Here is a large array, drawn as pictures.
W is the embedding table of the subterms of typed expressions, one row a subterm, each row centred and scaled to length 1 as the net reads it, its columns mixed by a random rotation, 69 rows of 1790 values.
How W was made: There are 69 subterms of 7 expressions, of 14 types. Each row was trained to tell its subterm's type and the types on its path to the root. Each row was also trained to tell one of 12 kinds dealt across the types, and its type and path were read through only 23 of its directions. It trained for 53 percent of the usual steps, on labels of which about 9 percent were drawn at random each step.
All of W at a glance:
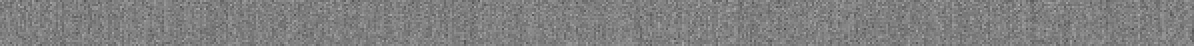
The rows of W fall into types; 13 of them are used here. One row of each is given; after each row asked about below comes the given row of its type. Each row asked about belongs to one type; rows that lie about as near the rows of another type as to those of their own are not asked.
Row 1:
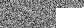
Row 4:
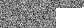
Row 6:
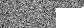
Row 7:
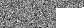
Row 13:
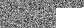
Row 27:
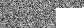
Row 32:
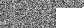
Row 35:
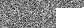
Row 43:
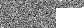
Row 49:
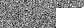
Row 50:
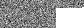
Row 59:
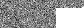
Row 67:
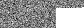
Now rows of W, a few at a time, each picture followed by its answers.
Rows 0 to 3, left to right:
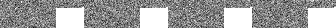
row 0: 43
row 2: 35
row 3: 43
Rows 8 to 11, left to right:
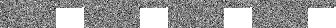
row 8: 67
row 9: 4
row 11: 59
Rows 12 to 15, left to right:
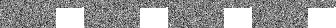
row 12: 49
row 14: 59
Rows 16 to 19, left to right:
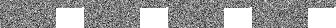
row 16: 4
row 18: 4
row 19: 32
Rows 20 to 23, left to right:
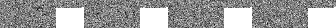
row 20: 43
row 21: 67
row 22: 67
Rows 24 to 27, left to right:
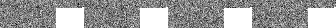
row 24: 50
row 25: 43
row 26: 27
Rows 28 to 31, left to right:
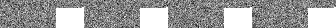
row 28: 59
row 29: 4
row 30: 35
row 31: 6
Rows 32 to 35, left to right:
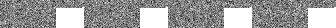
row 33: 6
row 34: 1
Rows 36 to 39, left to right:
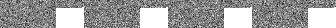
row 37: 67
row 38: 32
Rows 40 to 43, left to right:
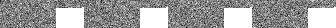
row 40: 27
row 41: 6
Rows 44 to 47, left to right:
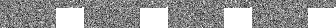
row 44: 27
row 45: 32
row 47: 6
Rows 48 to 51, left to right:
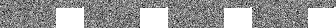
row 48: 13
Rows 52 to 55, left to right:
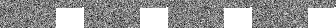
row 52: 13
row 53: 27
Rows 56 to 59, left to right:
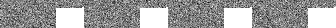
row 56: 49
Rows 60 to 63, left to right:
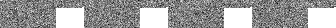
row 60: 1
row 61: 13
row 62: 32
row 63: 35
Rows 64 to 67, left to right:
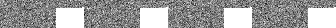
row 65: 67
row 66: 4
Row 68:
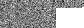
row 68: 32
